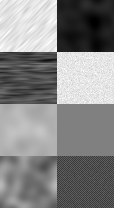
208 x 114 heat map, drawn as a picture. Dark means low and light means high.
It is made of 4 by 2 panels. Panel 1,1: very high, slanting up to the right, faint in contrast. Panel 1,2: very low, smooth, faint in contrast. Panel 2,1: low, streaked across. Panel 2,2: very high, fine-grained, faint in contrast. Panel 3,1: high, smooth, faint in contrast. Panel 3,2: middling, flat. Panel 4,1: middling, smooth. Panel 4,2: low, checkered.
